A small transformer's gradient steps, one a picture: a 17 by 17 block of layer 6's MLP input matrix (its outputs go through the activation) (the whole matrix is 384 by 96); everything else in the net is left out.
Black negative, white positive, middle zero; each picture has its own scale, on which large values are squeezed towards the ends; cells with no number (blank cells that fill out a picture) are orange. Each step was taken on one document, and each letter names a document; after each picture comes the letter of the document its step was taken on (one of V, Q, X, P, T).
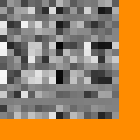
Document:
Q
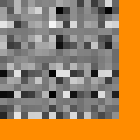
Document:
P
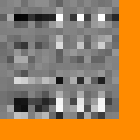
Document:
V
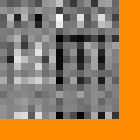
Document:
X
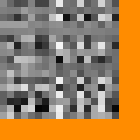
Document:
V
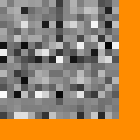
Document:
Q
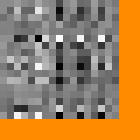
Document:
X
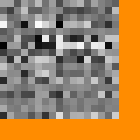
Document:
Q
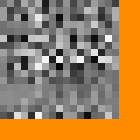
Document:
X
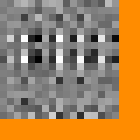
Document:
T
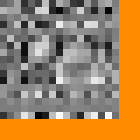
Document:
Q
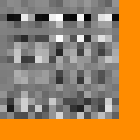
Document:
V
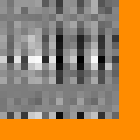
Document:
X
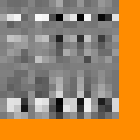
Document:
V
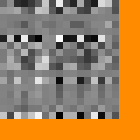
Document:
X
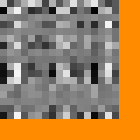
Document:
P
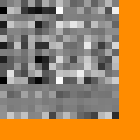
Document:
Q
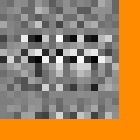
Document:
T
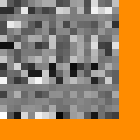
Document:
P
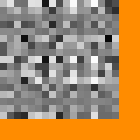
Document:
P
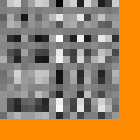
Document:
V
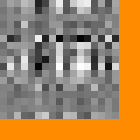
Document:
T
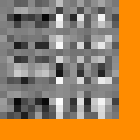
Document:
V
